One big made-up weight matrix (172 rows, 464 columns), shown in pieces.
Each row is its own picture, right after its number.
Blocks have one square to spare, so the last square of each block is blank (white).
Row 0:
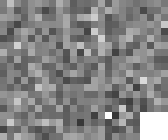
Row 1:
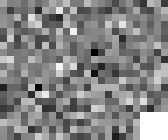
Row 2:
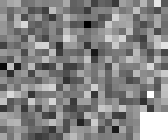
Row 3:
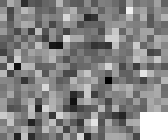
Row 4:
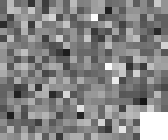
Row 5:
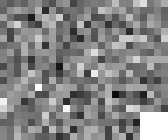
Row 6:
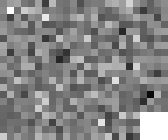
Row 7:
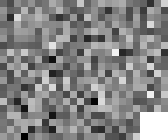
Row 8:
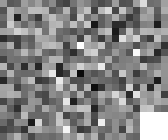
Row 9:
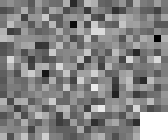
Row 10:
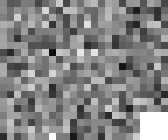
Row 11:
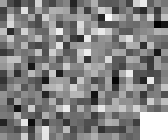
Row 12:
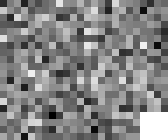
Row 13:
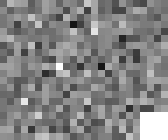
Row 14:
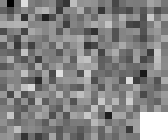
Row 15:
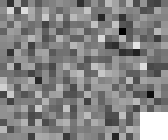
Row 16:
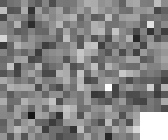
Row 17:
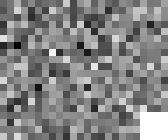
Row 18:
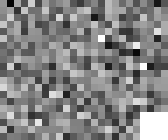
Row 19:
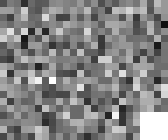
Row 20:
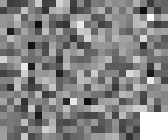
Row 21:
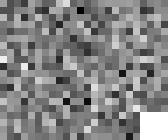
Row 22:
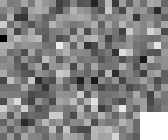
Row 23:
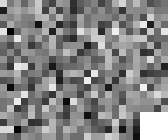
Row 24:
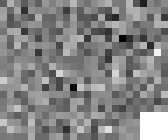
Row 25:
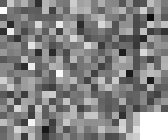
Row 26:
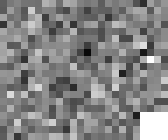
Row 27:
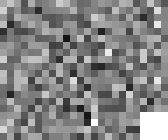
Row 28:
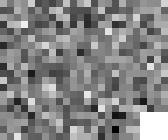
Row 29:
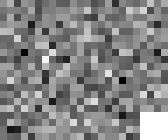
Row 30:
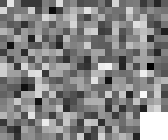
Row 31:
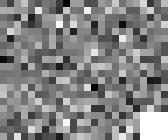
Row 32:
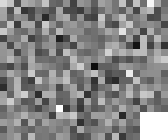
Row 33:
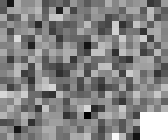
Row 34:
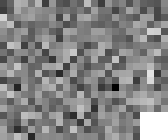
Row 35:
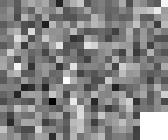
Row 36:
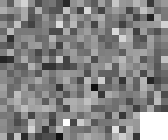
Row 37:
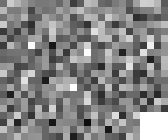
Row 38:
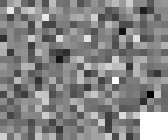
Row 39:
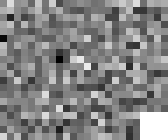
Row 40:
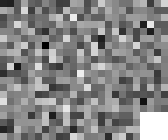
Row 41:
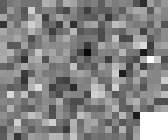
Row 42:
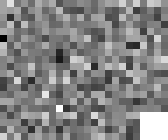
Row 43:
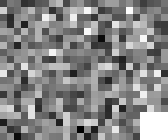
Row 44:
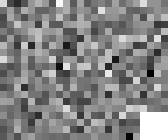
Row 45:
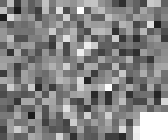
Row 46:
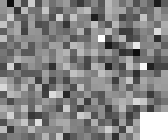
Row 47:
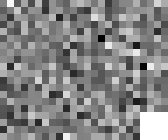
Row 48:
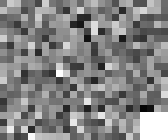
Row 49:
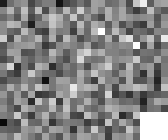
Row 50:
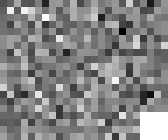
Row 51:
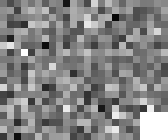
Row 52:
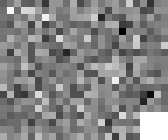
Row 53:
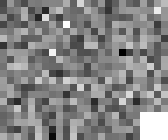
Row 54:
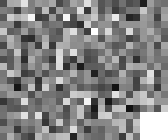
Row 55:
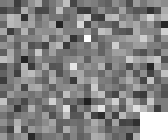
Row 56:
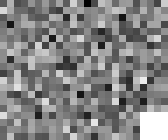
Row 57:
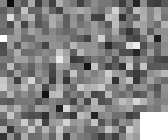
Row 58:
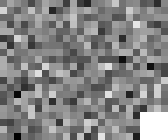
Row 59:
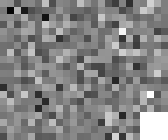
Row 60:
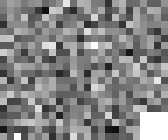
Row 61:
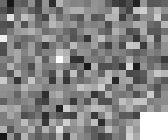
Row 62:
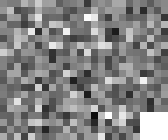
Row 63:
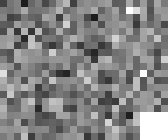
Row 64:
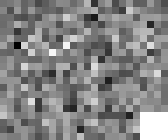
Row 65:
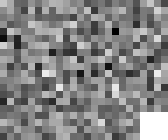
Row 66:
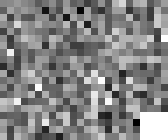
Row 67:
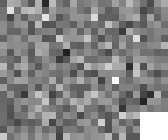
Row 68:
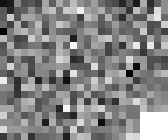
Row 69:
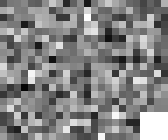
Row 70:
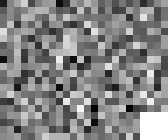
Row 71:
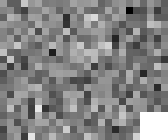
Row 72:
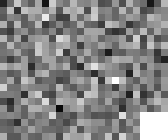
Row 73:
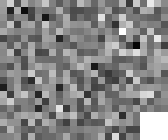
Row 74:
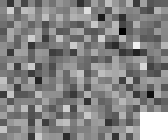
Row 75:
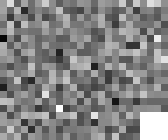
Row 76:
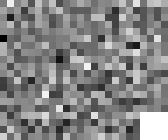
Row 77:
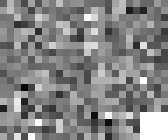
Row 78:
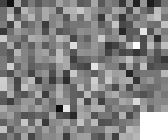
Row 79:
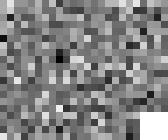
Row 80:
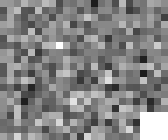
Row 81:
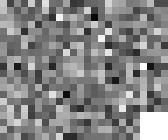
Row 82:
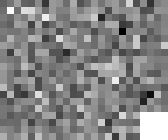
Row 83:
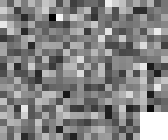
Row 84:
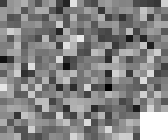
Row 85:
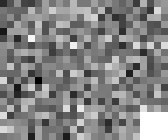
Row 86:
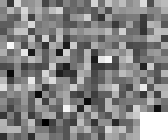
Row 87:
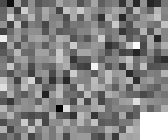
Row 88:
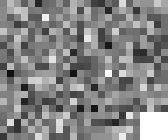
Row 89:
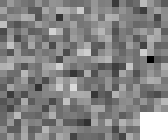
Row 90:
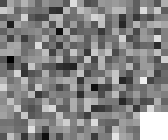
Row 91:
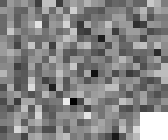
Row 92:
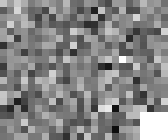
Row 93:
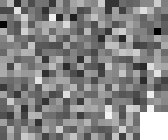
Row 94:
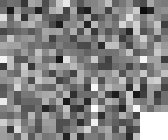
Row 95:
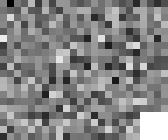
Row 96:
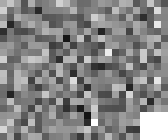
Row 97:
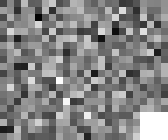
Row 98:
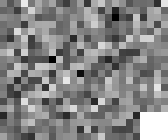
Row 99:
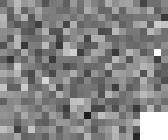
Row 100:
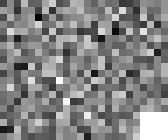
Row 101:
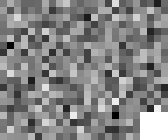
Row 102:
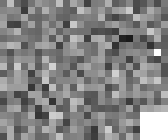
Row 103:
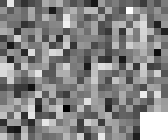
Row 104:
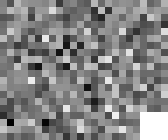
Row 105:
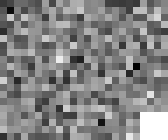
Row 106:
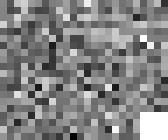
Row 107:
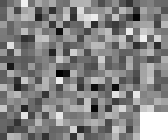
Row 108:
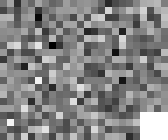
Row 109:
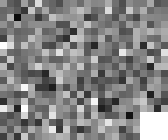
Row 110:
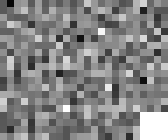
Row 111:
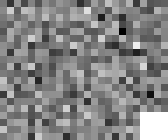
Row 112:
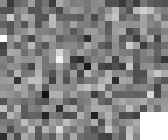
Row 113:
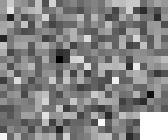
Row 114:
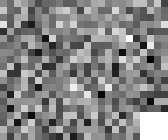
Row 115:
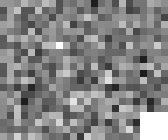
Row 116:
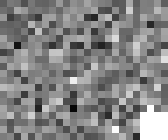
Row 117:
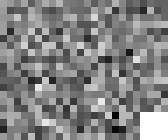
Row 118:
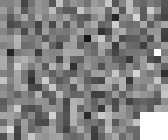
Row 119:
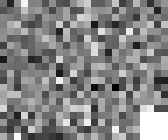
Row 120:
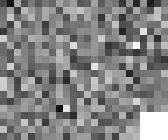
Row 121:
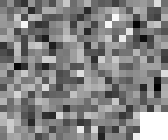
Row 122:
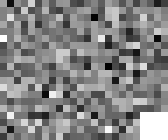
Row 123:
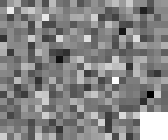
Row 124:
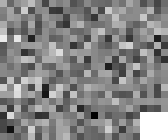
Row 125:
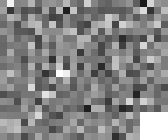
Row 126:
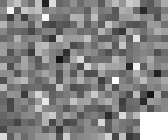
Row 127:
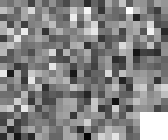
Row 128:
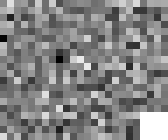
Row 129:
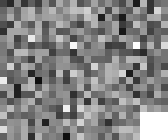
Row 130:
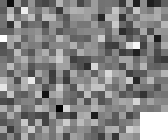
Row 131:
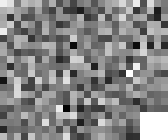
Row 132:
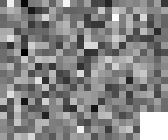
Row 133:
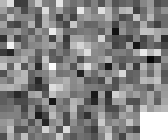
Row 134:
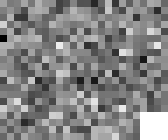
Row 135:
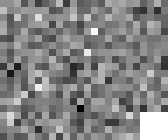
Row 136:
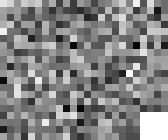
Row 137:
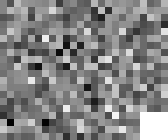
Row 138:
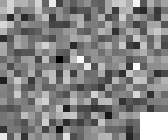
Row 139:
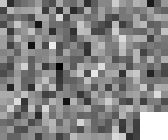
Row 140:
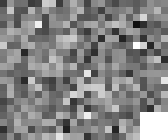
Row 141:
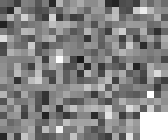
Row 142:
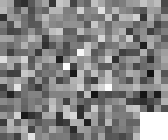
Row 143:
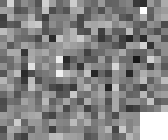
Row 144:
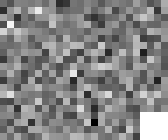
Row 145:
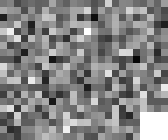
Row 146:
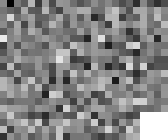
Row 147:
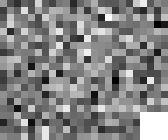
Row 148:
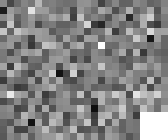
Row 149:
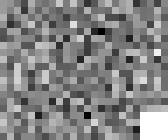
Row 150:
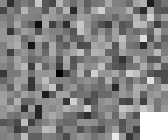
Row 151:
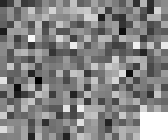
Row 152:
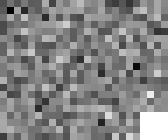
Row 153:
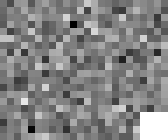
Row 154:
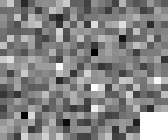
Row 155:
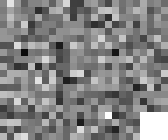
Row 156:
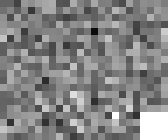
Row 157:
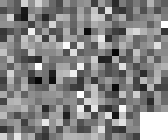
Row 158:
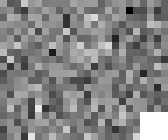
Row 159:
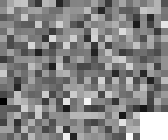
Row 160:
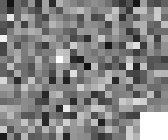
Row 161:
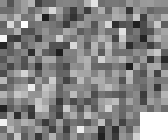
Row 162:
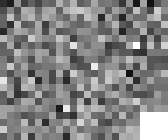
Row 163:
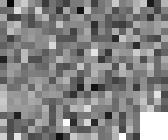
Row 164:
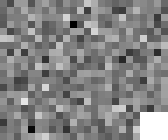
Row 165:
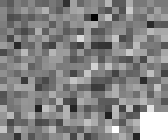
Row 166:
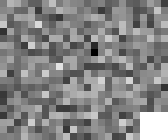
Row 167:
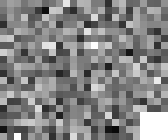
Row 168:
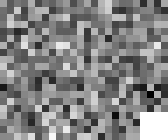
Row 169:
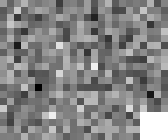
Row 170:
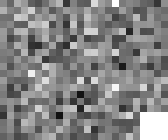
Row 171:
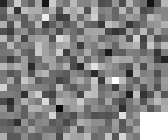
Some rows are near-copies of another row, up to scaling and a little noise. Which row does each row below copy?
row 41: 26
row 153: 164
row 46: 18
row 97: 100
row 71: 158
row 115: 80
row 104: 137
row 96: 27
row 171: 72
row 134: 22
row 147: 11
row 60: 167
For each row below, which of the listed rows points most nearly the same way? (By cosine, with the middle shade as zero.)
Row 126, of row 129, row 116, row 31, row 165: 31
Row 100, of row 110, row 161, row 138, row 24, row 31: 31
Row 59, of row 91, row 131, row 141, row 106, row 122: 141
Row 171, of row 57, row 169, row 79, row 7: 57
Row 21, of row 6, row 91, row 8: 6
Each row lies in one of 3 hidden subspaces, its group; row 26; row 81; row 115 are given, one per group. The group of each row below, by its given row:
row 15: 81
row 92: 115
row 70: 26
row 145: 115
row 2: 115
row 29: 115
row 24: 26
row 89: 26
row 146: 81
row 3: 115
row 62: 115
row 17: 115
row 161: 115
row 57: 81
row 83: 81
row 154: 26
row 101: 115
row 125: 26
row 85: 81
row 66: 26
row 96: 26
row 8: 26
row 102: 26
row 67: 81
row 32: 81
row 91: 26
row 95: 81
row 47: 81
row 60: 115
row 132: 115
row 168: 115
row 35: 115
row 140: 26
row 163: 26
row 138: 81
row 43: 115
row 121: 115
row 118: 26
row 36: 26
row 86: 115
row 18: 81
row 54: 26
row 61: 81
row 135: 115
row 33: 26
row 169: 115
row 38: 81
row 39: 81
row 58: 115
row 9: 26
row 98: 115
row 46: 81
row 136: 81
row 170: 115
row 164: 26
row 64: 115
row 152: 81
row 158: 115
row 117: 115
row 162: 81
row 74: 81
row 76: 81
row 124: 81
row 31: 26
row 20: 26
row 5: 26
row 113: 81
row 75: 81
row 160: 81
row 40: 26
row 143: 26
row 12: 115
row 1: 26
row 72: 81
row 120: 81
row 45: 26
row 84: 26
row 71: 115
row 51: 115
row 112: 81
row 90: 26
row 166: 26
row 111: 81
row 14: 115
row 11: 26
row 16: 26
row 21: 26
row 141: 81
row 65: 26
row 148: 26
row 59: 81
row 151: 81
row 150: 26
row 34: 26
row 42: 81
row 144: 26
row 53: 115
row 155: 115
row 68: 81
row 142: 26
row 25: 26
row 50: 81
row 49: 26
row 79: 81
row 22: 115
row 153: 26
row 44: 26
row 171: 81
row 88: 115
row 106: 26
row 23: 26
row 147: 26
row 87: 81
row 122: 81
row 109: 115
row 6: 81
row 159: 26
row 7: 115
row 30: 115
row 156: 115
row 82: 81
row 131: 81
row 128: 81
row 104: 115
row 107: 26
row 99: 26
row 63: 115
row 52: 81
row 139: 26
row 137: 115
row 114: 26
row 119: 26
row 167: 115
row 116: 115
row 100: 26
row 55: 26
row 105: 81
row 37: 26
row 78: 81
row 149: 26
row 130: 81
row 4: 81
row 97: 26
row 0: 115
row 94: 26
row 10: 115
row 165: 115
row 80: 115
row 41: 26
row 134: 115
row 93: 81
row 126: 81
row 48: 26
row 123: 81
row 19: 115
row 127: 115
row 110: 26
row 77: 115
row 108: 115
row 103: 115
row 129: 81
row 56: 26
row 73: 81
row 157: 115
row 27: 26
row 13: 26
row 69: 115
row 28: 115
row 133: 26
